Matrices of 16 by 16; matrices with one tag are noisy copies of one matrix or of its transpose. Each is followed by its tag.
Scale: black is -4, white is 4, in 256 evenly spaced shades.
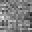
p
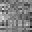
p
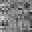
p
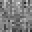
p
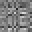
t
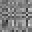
t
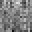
p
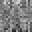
p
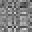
t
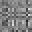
t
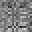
t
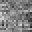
p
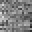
p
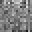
p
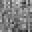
p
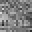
p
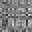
t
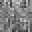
p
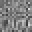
t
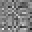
t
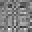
t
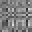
t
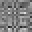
t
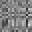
t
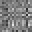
t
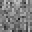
p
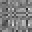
t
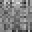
p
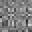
t
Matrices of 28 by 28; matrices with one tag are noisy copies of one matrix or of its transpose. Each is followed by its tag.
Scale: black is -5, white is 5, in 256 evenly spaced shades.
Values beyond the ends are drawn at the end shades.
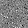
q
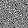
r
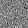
q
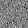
q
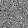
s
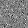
r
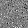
q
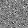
r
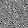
r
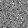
s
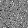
s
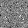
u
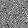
q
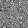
s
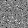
u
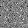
u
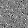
r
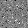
u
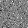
s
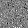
q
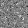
u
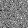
s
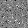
u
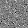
r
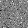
s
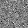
r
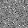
r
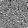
s
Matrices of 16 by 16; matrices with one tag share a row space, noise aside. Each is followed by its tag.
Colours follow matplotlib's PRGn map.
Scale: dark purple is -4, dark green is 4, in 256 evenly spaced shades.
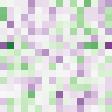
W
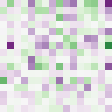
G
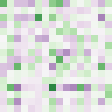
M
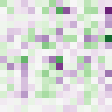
G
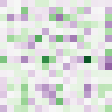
G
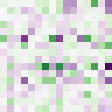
G
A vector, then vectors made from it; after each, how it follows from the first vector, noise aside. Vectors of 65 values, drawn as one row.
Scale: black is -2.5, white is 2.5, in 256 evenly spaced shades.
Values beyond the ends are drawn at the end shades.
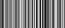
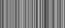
shrunk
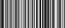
copied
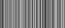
shrunk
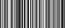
reversed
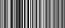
reversed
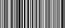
reversed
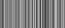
shrunk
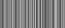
shrunk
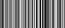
copied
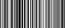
reversed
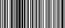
reversed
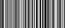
copied
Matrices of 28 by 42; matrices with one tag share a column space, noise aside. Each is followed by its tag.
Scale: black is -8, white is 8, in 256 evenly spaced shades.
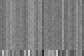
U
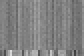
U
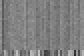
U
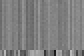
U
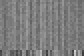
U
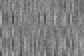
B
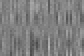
B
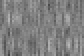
B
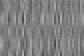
B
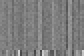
U
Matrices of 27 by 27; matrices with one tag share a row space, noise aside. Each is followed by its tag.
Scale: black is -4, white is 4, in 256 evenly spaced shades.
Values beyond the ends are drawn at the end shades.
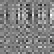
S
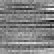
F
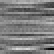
F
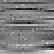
F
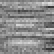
F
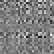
S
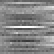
F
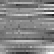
F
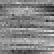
F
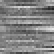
F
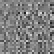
S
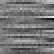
F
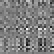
S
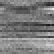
F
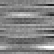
F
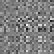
S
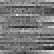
F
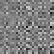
S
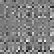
S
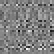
S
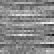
F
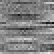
F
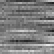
F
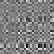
S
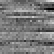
F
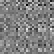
S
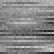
F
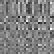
S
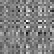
S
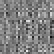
S
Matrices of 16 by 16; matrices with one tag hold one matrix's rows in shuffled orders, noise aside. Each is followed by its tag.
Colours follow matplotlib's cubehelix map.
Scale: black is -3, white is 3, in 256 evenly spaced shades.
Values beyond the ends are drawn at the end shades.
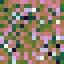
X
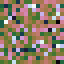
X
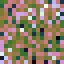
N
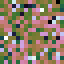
X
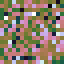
X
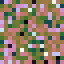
N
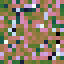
X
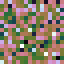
N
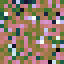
X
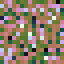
N
